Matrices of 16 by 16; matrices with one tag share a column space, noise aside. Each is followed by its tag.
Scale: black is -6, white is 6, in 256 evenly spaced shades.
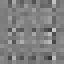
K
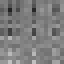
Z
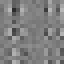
Z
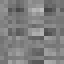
Z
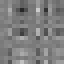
Z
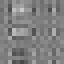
Z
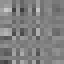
Z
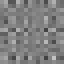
K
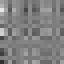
Z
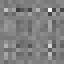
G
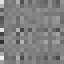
K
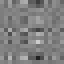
K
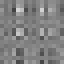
Z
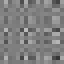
K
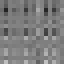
Z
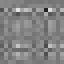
G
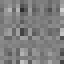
Z
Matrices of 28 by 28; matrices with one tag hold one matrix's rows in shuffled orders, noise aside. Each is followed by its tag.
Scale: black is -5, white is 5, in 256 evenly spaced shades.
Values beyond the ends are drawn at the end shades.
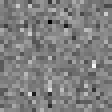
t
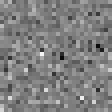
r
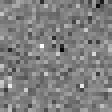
r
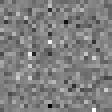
t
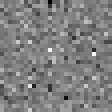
t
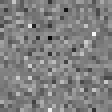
t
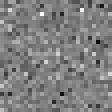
r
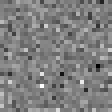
r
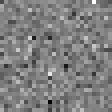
t
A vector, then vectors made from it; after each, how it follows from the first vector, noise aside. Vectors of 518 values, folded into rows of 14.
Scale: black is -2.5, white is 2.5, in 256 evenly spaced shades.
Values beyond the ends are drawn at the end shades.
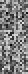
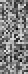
reversed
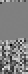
partly zeroed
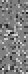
partly zeroed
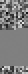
partly zeroed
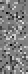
partly zeroed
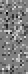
partly zeroed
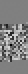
partly zeroed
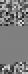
partly zeroed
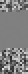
partly zeroed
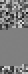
partly zeroed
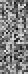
reversed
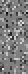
partly zeroed
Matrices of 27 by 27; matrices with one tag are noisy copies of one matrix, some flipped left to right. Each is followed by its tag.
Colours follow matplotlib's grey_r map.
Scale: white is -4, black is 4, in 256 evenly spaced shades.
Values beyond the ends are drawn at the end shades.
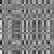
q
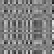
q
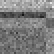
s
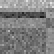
s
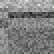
s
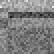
s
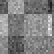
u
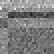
s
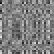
q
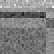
s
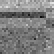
s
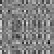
q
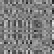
q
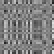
q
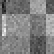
u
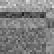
s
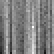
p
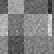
u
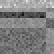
s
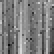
p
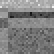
s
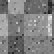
u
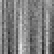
p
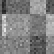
u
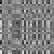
q
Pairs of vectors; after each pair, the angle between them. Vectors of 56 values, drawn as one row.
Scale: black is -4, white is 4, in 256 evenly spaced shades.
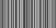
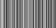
partly opposed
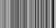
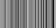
nearly parallel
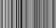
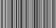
nearly parallel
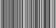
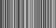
orthogonal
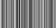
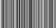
nearly parallel
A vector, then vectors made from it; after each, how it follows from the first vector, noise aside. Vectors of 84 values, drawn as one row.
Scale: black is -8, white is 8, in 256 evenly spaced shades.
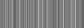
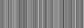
sign-scrambled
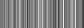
scaled up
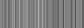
sign-scrambled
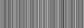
sign-scrambled
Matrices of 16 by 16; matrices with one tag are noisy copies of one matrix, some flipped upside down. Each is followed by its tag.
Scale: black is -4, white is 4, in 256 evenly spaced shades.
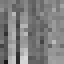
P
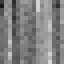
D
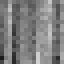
D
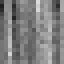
D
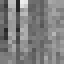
P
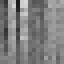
P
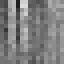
P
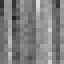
D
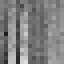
P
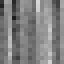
D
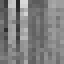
P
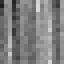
D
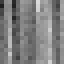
D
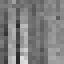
P
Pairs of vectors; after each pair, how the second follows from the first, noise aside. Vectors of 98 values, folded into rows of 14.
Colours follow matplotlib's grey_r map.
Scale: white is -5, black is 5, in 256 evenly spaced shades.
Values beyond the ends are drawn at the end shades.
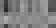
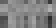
reversed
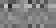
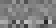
reversed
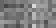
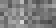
reversed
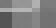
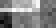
scaled up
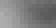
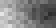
scaled up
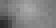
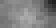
reversed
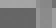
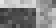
scaled up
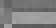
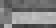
scaled up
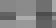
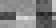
scaled up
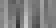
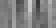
reversed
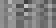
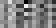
scaled up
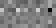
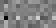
reversed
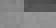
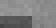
reversed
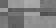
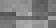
reversed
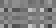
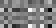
scaled up
